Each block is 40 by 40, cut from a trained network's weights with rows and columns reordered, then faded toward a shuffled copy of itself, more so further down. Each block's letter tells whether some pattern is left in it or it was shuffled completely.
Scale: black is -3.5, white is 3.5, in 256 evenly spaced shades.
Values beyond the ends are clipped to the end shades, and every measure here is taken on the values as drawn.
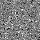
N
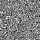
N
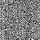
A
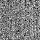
A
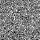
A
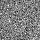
N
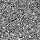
N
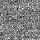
A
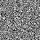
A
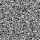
N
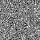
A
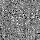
A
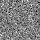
N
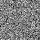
N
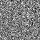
A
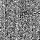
A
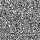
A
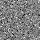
N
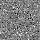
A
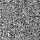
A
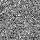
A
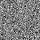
N
